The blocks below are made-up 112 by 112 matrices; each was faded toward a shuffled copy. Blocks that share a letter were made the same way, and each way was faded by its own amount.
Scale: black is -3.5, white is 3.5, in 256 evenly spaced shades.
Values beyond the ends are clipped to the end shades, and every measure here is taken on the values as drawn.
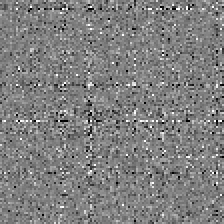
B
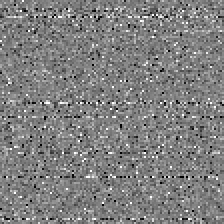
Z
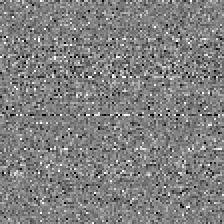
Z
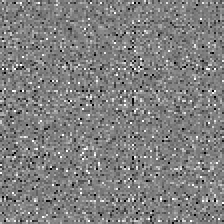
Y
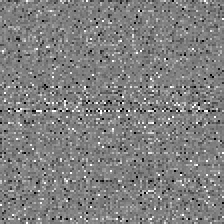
Y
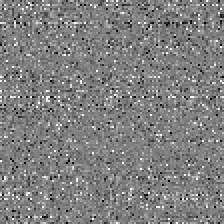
Y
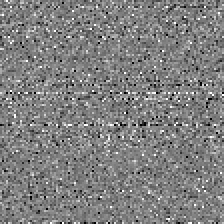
Z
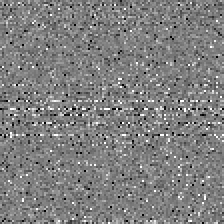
Z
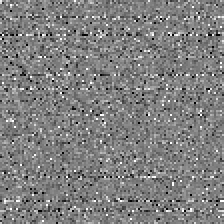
Z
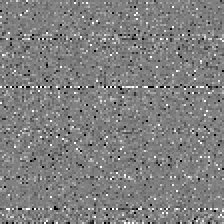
Y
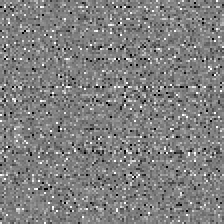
Y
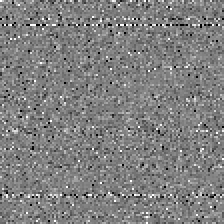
Z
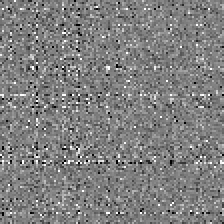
B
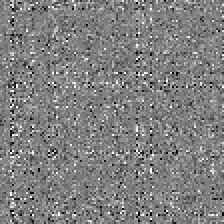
B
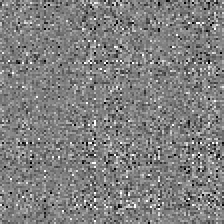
B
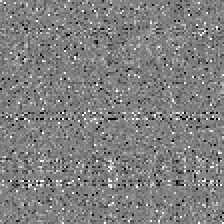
Y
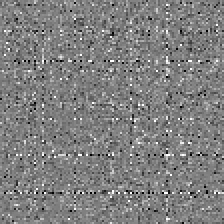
B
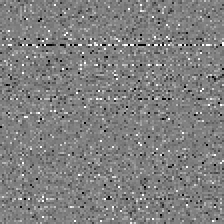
Y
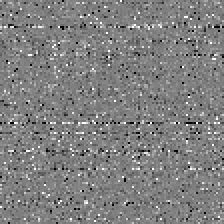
Y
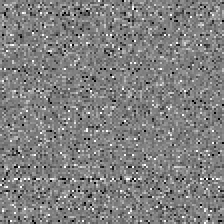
Y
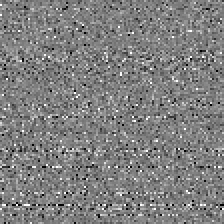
Z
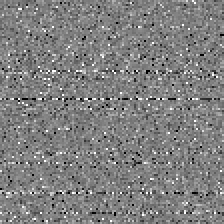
Z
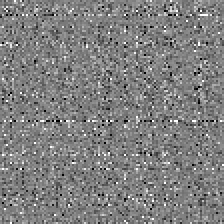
B
